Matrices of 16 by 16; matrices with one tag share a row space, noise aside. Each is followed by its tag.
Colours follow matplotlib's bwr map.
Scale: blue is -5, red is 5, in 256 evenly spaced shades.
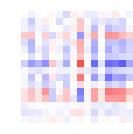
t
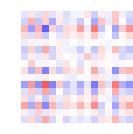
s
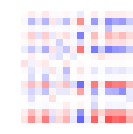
t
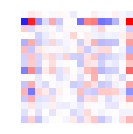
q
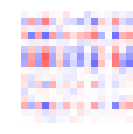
s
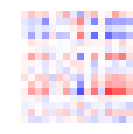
t
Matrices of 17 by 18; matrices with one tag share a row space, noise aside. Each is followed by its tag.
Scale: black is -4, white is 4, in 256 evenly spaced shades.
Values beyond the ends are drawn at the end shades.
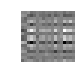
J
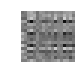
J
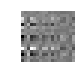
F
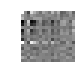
F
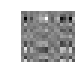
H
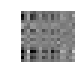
F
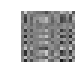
H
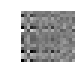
F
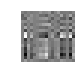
H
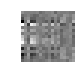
F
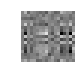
H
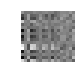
F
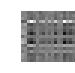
J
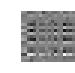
J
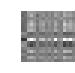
J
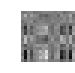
H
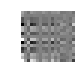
F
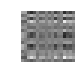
J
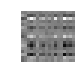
J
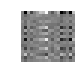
H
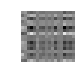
J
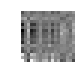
F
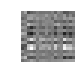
J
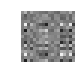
H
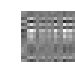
J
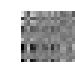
F
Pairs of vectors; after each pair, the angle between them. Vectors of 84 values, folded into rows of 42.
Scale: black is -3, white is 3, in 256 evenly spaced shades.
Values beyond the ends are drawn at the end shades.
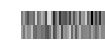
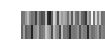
nearly opposite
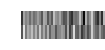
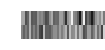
partly opposed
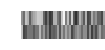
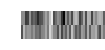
nearly opposite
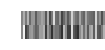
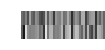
nearly opposite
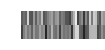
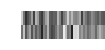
orthogonal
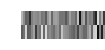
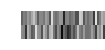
partly opposed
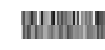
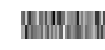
partly aligned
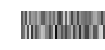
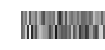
nearly parallel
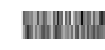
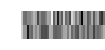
nearly parallel
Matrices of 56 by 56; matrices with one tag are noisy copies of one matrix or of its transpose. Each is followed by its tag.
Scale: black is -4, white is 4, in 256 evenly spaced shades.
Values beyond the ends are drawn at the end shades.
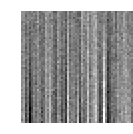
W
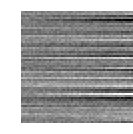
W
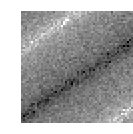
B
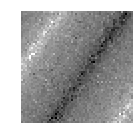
B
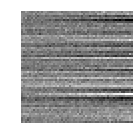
W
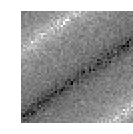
B
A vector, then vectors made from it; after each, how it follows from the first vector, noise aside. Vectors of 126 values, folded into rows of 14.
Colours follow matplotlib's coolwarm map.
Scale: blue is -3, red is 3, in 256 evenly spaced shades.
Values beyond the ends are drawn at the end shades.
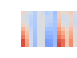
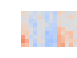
shrunk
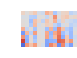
sign-scrambled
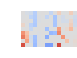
partly zeroed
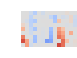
partly zeroed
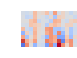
sign-scrambled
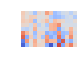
sign-scrambled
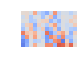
sign-scrambled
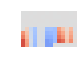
partly zeroed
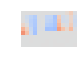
partly zeroed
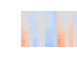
shrunk
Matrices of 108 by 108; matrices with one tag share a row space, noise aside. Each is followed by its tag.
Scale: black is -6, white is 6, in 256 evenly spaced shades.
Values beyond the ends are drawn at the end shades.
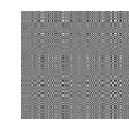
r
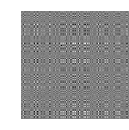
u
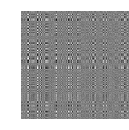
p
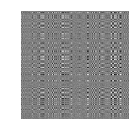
r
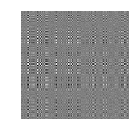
p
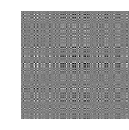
u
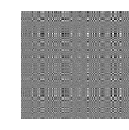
r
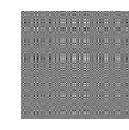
u
